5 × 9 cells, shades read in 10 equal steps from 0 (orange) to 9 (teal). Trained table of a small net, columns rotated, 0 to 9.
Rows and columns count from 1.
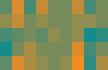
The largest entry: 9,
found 2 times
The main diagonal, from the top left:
6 2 5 5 5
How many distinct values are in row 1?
5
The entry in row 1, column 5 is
5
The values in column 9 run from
3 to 8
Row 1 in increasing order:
1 2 2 5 5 5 6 7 7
